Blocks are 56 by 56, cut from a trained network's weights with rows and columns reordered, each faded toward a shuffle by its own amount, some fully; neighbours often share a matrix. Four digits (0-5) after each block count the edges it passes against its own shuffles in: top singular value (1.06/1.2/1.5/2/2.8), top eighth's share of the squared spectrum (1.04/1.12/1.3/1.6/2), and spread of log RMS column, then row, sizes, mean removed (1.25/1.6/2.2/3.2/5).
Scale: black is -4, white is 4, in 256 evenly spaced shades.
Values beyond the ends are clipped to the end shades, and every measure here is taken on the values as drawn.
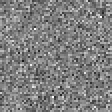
1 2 0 1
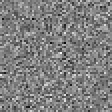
3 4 2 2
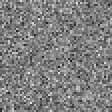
0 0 0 0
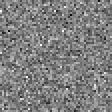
0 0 0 0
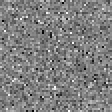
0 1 0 0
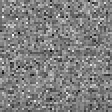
1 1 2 0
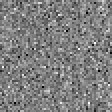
0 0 0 0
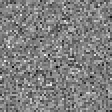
2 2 0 0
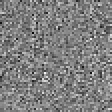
2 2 1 1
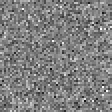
1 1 0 0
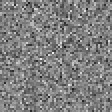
1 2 0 0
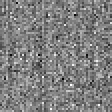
2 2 0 1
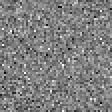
0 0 0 0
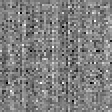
3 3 1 3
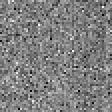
0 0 0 0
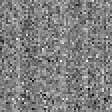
2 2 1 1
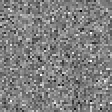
0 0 0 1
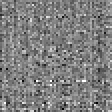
3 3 0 2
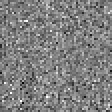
1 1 0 1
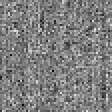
3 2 0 1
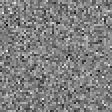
1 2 0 0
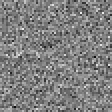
0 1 0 0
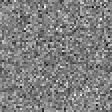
1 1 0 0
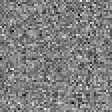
2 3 1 1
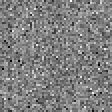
1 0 0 0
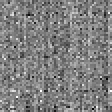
3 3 0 2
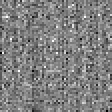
3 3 0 3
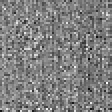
3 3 0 2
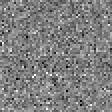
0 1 0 0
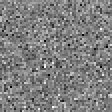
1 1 0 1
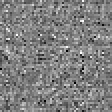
2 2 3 1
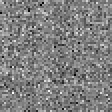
1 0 0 1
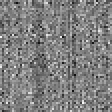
3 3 0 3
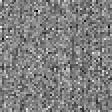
2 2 0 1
